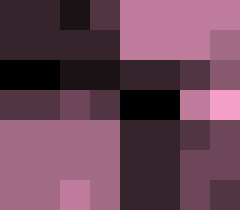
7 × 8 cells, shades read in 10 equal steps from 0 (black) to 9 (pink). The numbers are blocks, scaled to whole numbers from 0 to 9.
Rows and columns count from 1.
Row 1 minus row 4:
-1 -1 -3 0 7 7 0 -2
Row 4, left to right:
3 3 4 3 0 0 7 9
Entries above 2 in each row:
5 4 2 6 6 6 6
